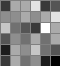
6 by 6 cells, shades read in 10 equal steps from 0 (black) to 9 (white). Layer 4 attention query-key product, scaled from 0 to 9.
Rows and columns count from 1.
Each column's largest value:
7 6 6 8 9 8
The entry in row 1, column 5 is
2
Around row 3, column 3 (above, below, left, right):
6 4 4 2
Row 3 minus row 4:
4 -1 -1 -4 5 0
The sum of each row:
27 35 31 28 26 18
